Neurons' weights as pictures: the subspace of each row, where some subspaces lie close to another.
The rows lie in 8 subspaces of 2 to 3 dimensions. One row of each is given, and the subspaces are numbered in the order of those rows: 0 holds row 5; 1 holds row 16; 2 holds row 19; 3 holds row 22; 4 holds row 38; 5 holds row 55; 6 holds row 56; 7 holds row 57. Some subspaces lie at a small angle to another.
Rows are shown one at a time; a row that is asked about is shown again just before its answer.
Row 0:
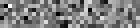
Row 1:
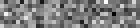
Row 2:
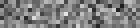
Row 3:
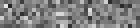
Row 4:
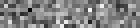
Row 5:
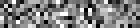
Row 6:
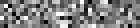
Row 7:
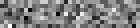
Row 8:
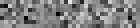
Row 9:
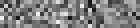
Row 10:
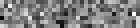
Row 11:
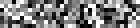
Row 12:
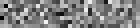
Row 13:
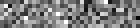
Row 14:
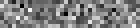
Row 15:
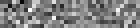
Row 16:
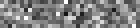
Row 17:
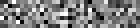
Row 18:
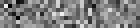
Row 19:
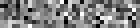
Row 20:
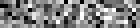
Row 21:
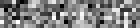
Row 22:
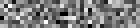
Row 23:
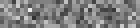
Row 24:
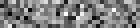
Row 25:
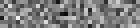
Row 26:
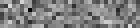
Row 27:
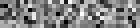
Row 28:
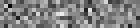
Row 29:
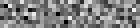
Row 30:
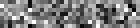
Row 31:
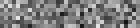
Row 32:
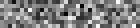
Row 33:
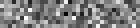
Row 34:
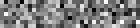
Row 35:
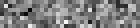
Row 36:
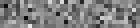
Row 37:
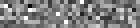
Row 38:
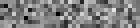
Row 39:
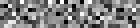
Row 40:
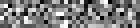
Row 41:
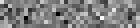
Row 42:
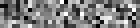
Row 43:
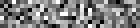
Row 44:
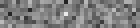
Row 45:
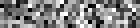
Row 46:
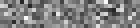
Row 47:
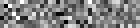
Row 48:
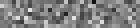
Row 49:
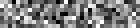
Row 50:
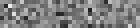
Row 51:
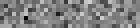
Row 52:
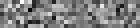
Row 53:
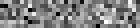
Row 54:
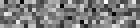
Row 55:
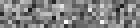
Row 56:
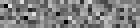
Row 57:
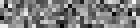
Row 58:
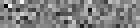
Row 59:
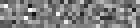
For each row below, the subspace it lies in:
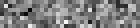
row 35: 5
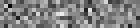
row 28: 0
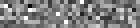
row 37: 6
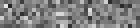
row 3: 0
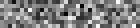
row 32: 1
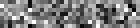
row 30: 5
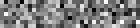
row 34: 7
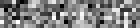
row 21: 5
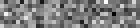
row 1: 7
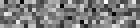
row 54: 7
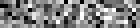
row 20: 0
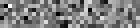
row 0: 4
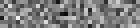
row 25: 3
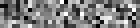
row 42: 2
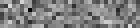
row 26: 5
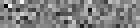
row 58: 6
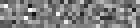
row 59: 6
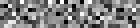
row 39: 2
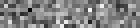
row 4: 5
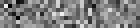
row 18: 2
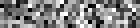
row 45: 6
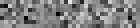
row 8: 4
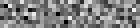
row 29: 6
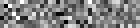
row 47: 2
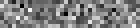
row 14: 1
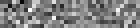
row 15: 5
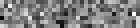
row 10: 7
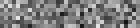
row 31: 2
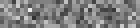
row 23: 0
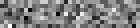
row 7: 1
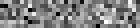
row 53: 5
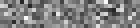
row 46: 7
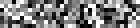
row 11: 6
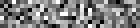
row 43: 3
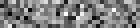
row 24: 1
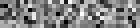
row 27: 0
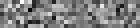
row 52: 5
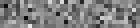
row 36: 2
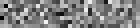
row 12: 3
